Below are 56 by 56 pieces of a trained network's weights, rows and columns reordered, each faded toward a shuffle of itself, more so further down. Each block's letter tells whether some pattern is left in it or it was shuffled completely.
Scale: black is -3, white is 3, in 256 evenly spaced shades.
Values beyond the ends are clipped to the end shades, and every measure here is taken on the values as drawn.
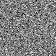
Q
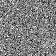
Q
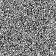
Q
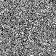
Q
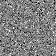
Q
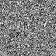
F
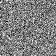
Q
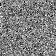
Q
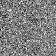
F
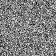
Q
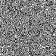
F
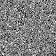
Q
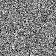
Q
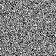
F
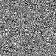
F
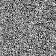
F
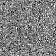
F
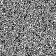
Q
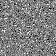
Q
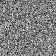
Q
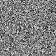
F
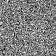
Q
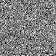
F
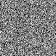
Q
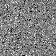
Q
